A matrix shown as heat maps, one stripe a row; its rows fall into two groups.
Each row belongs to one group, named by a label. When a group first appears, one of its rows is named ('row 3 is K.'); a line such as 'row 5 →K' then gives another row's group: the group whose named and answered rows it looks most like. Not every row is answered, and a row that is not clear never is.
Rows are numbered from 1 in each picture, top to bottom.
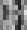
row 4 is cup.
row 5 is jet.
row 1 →jet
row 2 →cup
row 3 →cup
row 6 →jet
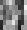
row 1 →jet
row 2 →cup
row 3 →cup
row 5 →jet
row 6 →jet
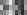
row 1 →jet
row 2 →cup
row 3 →jet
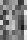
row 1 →cup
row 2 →jet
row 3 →cup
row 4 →jet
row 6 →jet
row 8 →cup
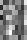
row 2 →jet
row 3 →cup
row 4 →jet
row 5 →cup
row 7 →jet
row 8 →cup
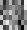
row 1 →cup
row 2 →cup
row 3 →jet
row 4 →cup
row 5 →jet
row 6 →cup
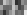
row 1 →jet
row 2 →cup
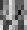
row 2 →jet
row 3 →jet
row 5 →cup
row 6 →cup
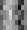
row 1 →jet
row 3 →jet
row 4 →jet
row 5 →jet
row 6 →jet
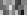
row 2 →jet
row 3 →cup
